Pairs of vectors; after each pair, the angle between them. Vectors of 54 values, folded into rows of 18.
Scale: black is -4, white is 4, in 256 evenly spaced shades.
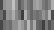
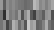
partly aligned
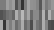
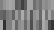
nearly parallel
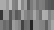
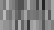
orthogonal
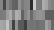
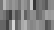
nearly opposite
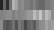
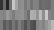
nearly parallel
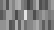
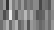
partly aligned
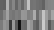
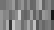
orthogonal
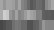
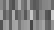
orthogonal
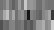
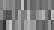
partly opposed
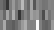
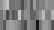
nearly opposite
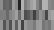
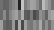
nearly parallel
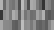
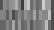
partly opposed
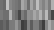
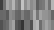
partly aligned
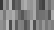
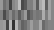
partly opposed
